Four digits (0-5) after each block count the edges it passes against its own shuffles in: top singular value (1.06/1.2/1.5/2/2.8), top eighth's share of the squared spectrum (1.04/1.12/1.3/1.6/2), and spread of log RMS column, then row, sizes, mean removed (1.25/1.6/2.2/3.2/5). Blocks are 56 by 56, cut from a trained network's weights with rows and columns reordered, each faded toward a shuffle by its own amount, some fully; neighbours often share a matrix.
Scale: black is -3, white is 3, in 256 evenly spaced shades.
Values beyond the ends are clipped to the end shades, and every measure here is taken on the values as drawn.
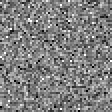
0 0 0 0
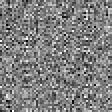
3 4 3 0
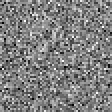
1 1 0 0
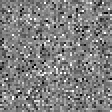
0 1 0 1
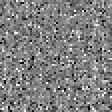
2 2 0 1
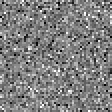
1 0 0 0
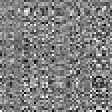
4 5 4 2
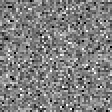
0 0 0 0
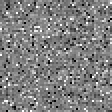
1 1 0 0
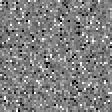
0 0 0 0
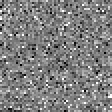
1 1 0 0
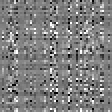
3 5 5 2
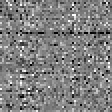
3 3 3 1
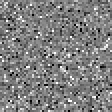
0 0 0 0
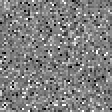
0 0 0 0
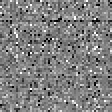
2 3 2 0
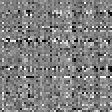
3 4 2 4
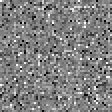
1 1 0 1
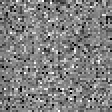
1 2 0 2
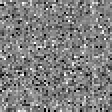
2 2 0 2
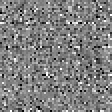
2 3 0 2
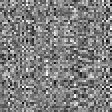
4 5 3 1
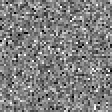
1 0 0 0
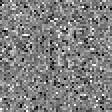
1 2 0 1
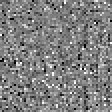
1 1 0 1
